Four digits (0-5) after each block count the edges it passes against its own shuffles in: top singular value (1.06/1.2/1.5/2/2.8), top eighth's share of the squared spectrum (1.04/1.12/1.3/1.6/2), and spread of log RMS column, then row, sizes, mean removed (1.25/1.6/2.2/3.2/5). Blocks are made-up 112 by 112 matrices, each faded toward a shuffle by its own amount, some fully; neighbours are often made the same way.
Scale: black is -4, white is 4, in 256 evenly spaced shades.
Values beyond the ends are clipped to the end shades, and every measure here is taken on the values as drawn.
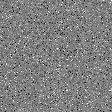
0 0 0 0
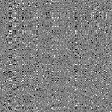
5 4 3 2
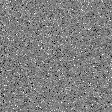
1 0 0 0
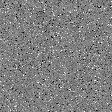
0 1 0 0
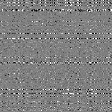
5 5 2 4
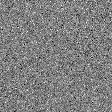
0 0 0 0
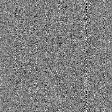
2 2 3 0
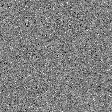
0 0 0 0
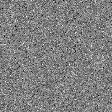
0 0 1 0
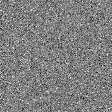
0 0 1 0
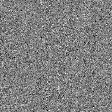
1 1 2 0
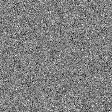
0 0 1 0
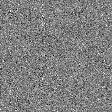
0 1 2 0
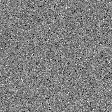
0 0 1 0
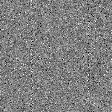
1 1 2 0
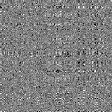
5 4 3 3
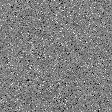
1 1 0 0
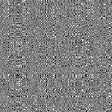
5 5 3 3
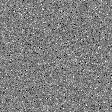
2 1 0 0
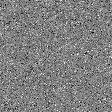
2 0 0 0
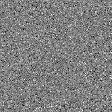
3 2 1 1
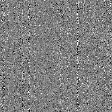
2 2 3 0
